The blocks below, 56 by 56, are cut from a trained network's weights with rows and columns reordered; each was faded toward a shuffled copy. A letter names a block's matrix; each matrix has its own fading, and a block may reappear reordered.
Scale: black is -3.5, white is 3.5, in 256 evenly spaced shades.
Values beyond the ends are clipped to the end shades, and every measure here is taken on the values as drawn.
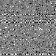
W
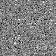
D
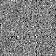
D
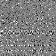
W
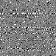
W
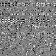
W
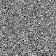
D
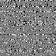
W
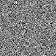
D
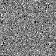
D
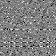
W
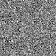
D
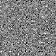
D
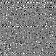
W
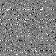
W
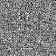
D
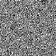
D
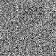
D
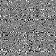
W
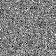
D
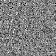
D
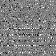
W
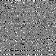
W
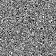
D
